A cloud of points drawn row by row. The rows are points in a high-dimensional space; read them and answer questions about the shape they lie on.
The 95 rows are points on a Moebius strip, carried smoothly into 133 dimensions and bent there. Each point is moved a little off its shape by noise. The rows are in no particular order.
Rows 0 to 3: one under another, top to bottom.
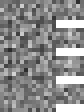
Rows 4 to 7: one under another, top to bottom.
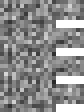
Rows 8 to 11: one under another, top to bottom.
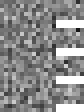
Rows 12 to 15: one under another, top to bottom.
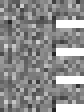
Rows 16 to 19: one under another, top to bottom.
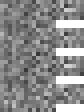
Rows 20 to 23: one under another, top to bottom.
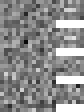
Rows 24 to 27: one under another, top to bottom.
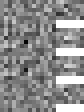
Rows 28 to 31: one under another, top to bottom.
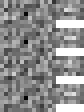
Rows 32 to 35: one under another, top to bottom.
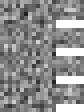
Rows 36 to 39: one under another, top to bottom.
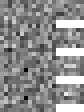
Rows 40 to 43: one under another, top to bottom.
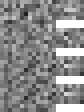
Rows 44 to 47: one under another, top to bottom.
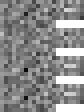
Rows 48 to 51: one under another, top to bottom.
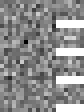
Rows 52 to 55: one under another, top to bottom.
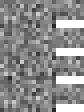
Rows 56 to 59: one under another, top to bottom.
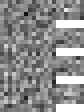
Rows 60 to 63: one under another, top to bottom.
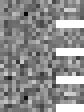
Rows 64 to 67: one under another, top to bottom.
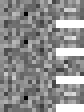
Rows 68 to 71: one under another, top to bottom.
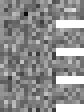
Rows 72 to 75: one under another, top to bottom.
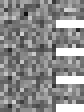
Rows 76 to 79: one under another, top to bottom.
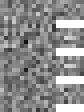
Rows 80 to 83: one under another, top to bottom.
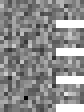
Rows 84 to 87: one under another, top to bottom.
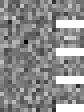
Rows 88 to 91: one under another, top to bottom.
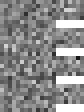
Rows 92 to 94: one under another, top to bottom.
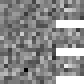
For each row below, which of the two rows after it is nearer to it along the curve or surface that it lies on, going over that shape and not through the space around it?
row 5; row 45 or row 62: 45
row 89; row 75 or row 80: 80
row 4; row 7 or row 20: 7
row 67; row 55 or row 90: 90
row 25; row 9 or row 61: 9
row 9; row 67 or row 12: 12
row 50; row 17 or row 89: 89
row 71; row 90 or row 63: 90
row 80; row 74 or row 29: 29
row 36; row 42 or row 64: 42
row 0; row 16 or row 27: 27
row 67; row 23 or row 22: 23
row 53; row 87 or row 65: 87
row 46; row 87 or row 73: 73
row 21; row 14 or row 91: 91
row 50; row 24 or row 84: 84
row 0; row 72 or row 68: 72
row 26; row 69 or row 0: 0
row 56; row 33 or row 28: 28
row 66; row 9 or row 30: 9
